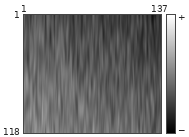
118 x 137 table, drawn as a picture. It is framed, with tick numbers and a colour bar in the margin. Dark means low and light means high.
Mirror symmetry: none. Histogram: bell-shaped. Ninth with the highest average: bottom left. Ninth with the lowest average: top right. Grain: streaks running down. Slope: up to the bottom left.
